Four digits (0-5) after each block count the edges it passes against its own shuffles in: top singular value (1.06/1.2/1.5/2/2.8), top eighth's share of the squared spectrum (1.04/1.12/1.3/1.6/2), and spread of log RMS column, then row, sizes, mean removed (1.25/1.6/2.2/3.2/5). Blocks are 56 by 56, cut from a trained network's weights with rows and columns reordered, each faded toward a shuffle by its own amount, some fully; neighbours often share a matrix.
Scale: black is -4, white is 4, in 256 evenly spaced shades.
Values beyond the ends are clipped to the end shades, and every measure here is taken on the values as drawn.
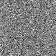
1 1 0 0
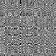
4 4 2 2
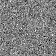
1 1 0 0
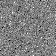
1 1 0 0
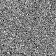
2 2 0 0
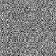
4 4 2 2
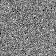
0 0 0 0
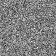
0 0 0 0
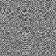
4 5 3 2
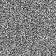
1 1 0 0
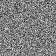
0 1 0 0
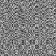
4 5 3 0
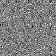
3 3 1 1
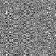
4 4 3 2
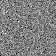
0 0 0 0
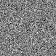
2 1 0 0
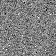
0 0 0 0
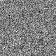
2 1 0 0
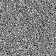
0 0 0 0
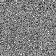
2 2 0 0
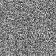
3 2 0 0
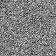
2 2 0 0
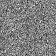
0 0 0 0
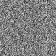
2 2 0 0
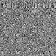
3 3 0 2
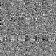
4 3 1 2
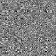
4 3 1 2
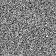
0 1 0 0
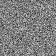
0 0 0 0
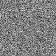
3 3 0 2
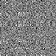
4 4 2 2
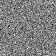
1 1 0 0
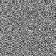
4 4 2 2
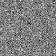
3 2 1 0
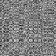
4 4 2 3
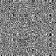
4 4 2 2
